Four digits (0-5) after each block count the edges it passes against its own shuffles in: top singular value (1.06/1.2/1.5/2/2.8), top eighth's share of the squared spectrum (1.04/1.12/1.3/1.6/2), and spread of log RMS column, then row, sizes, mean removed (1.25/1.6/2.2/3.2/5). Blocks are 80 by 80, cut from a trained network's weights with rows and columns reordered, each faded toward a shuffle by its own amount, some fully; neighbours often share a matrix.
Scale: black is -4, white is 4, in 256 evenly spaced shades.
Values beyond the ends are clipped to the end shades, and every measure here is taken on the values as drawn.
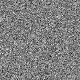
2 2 0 0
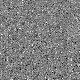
0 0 0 0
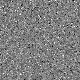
0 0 0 0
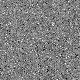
0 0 0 0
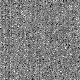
2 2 0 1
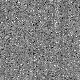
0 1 0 0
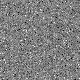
0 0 0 0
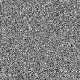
3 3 0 2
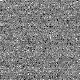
2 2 2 0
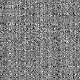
3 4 1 3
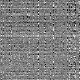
4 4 4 1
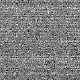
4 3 3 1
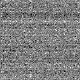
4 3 3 1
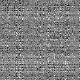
4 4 4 1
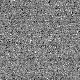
2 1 0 0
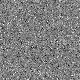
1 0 0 0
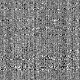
3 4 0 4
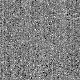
2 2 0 1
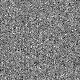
1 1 0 0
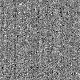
2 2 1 1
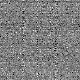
3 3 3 0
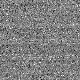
2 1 1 0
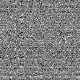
3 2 2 0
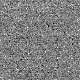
2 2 1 0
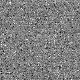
2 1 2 0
